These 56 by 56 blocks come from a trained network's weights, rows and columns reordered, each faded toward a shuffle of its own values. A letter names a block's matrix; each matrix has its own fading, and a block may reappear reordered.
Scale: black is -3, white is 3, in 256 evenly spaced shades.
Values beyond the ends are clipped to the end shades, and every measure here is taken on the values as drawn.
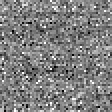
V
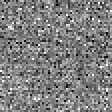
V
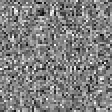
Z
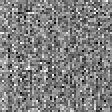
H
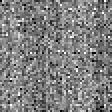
H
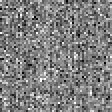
H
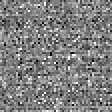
V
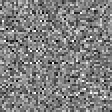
Z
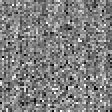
H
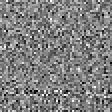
Z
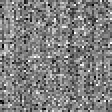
H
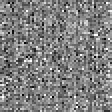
H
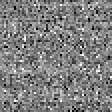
V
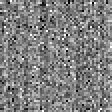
H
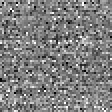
V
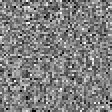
Z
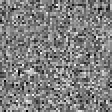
Z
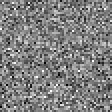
Z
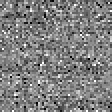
V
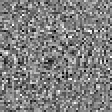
Z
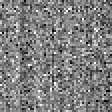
H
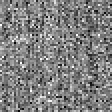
H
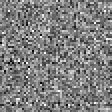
Z
